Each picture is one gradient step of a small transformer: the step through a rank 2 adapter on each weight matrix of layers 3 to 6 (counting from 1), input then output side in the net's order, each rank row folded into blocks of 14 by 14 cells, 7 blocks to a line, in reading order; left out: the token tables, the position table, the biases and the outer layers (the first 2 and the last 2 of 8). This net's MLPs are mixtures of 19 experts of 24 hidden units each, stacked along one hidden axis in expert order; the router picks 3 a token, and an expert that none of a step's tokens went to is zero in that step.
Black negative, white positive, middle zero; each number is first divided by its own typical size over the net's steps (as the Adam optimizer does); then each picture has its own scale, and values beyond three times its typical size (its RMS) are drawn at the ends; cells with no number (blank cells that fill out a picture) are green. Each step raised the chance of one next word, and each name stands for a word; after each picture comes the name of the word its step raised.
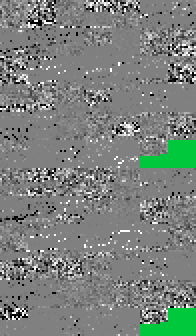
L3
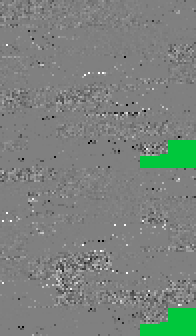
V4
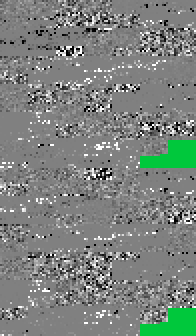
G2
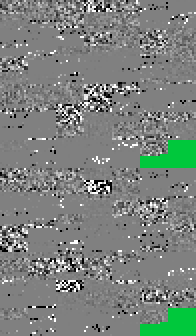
L3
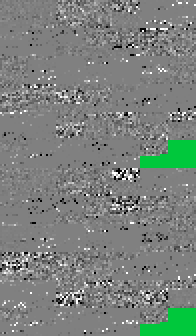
V4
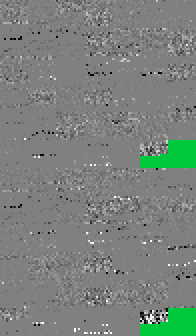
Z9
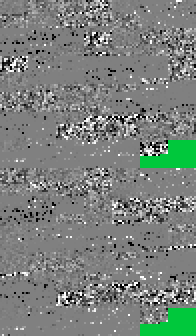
Z9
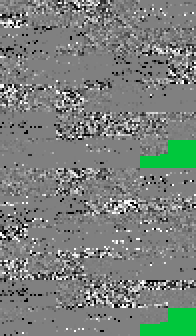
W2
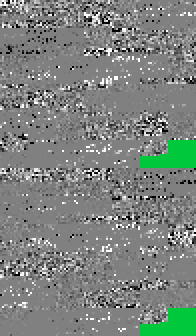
G2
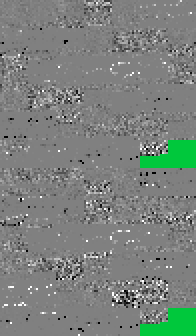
V4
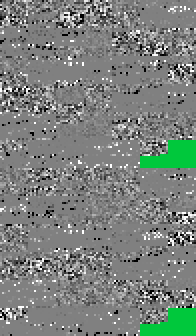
L3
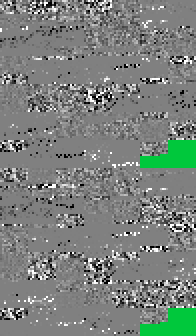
L3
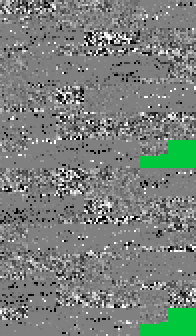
W2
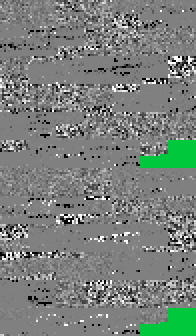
W2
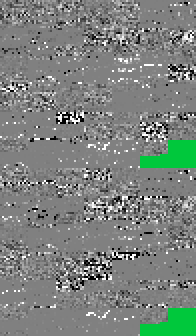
G2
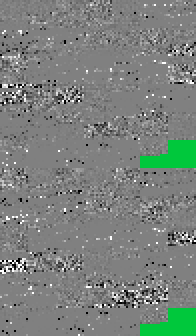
V4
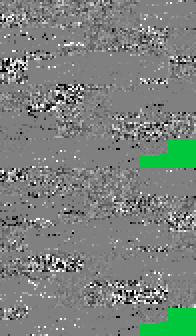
V4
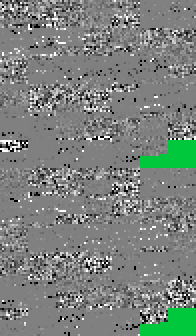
W2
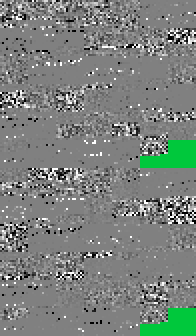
L3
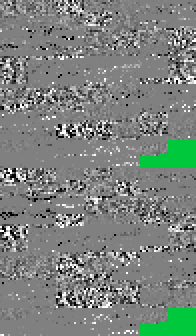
G2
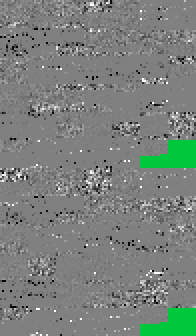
Z9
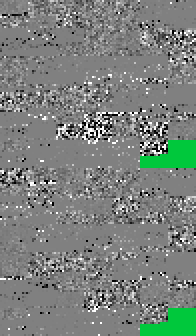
G2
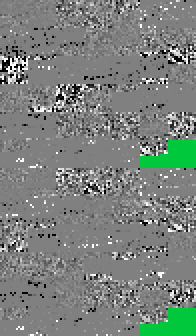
W2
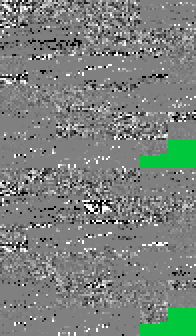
Z9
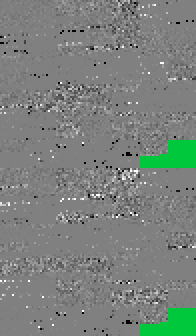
V4
